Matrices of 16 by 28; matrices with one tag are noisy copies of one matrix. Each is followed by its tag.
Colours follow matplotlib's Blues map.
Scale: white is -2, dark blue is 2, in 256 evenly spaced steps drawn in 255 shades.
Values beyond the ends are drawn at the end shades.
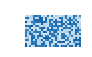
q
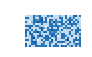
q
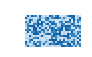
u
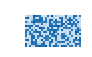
q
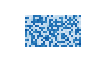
q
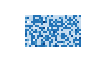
q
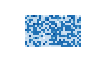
u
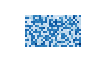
q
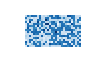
u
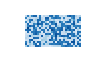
u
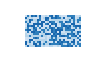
u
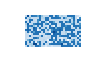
u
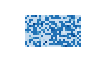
u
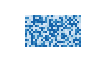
q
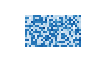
q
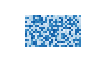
q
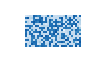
q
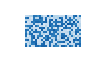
q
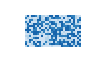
u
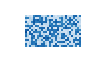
q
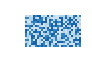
q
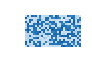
u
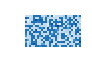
q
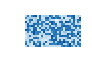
u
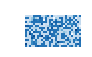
q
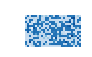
u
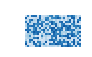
u
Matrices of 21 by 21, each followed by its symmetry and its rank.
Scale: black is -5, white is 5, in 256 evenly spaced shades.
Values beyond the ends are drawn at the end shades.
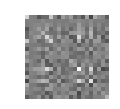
symmetric, rank three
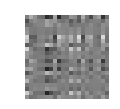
antisymmetric, rank two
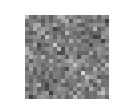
symmetric, full rank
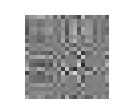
antisymmetric, rank two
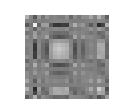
symmetric, rank two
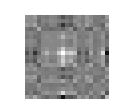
symmetric, rank two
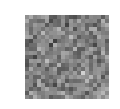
symmetric, full rank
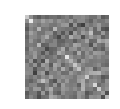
symmetric, full rank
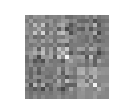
symmetric, rank three
